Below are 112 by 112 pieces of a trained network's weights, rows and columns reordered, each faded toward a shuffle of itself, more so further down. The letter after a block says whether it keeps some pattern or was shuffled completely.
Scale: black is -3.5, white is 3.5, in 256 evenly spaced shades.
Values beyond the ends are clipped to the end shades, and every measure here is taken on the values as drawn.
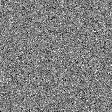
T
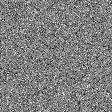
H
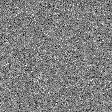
H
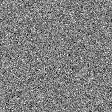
H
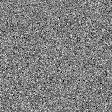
T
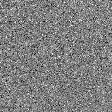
T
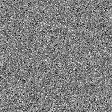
T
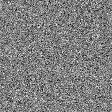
T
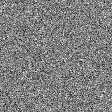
T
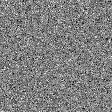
T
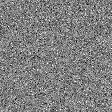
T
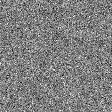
T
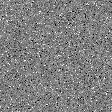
H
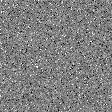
H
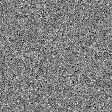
H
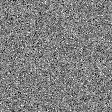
H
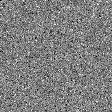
H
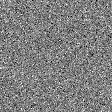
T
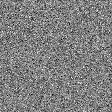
H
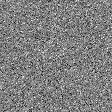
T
